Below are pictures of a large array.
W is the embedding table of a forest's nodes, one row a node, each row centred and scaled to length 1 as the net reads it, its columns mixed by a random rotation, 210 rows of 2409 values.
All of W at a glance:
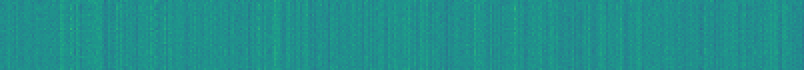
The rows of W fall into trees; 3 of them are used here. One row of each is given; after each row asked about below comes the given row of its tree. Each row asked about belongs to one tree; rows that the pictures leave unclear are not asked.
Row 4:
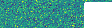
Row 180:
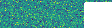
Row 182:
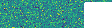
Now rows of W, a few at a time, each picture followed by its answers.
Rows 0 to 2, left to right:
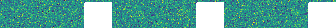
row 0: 180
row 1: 180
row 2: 180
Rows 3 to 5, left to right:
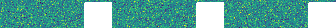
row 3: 180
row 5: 182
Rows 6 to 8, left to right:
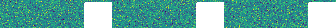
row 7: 182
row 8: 4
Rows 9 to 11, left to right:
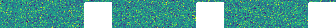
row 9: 4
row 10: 180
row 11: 180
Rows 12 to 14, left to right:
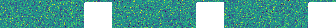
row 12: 180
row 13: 182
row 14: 180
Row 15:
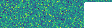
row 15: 182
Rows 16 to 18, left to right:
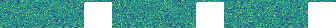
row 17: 182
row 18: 182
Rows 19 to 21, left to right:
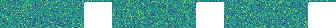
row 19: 182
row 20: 180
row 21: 182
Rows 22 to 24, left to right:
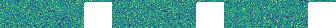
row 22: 182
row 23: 182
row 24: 4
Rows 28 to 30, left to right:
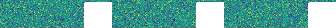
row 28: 182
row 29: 182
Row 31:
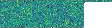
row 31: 180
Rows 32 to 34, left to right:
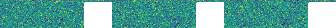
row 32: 182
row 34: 182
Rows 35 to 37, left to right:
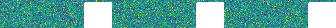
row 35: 180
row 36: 182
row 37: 180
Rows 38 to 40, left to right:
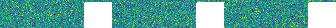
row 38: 182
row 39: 180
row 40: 4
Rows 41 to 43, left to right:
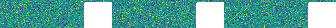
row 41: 182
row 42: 180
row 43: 180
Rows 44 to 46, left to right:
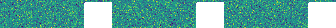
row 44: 180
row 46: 182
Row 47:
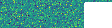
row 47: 180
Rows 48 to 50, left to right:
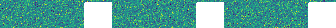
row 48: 182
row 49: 182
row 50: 180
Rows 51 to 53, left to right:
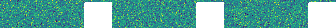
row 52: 182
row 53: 180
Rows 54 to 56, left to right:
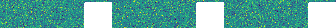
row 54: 182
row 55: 182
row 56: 182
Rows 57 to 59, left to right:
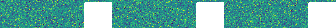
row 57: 4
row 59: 182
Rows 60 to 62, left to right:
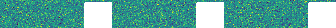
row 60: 182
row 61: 182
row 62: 182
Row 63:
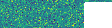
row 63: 4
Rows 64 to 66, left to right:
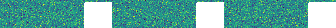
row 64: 180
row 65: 180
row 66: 4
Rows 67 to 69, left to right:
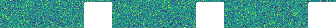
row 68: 182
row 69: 180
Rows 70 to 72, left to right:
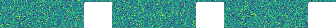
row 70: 180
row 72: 180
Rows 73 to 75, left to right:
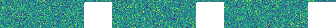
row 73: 180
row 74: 182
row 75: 4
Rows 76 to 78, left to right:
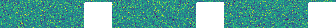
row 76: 182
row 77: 182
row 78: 182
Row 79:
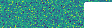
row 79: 4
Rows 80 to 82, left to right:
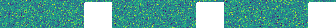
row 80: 180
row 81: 182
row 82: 4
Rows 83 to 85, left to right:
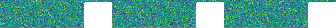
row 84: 182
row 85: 182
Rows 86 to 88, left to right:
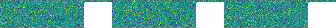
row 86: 182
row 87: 182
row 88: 182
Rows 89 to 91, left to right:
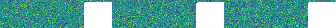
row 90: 180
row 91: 4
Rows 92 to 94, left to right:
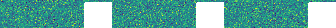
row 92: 4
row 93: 182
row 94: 4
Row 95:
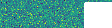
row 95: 180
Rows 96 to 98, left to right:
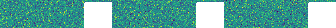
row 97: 182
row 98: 182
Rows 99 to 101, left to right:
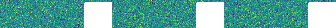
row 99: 182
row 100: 180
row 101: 180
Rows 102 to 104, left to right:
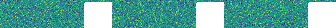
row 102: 182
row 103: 182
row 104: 182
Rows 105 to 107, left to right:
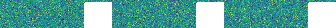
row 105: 182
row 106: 180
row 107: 4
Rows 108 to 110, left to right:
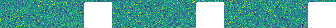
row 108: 180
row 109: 182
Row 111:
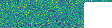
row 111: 182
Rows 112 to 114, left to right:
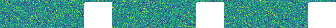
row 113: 4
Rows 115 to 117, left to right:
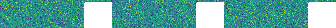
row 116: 180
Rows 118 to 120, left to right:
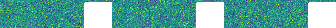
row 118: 4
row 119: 4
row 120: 180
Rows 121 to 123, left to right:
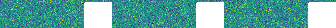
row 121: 180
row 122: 180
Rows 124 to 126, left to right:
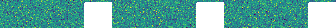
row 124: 182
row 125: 182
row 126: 182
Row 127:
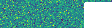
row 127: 182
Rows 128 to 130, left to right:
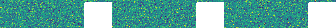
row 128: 4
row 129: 4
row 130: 182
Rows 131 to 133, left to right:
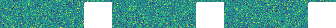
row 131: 182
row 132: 180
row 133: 180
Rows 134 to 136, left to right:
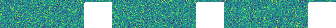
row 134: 180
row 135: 182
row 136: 4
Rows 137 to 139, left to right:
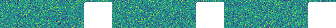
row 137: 182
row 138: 182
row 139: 180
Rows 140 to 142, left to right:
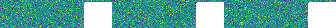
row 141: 182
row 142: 180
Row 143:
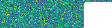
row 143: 4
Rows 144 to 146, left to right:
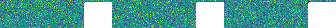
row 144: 182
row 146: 180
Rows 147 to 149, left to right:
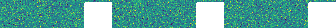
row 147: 180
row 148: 182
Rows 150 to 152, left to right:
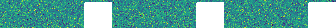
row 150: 182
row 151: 180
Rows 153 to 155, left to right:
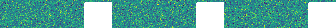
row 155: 180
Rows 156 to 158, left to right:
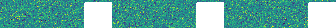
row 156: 180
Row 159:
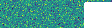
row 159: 182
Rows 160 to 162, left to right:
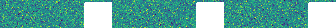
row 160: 182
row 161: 182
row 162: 182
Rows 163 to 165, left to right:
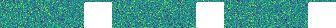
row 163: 182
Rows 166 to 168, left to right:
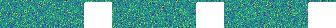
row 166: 180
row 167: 180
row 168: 180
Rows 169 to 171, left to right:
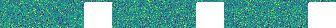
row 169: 182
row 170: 4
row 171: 180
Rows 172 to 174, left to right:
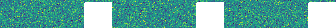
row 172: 180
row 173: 4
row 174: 180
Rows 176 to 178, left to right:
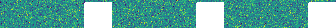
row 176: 180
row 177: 180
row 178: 182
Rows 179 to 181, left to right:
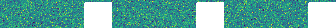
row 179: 182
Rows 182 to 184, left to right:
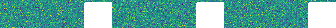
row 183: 4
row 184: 182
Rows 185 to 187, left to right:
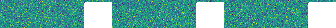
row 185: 180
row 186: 180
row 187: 180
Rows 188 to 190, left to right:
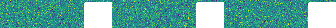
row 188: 182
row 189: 4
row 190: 180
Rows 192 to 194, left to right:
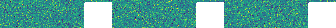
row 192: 182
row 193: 182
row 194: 180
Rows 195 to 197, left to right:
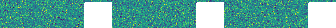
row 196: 180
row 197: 180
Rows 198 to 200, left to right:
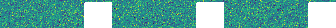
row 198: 180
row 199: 182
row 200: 4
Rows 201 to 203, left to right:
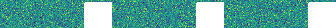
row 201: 182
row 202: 4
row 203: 182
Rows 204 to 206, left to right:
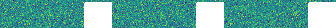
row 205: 182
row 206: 180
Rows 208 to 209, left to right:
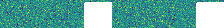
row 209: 182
